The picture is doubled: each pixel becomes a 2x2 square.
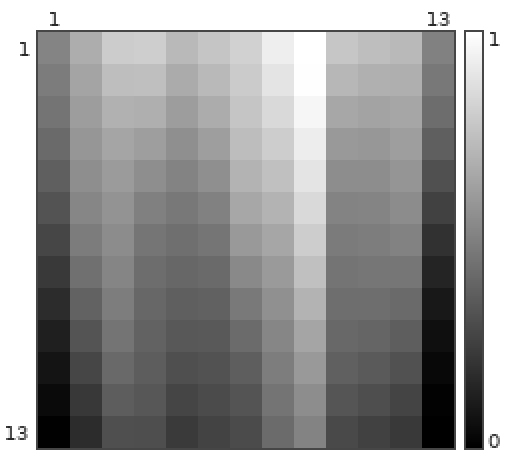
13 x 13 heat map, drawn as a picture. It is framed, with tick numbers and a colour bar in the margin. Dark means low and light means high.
Values rise toward the top. No lone cell stands out from its neighbours. The grain runs up and down. The top middle is the ninth with the highest average.
